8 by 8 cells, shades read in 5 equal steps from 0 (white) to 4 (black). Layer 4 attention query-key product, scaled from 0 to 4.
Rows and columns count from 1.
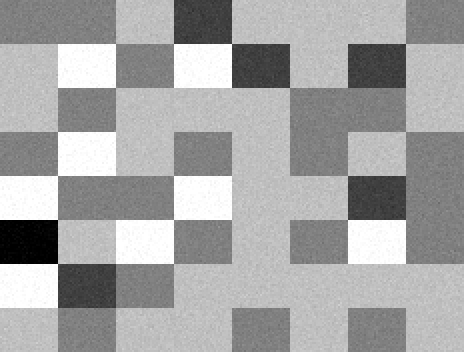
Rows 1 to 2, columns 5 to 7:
1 1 1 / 3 1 3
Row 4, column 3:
1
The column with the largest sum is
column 7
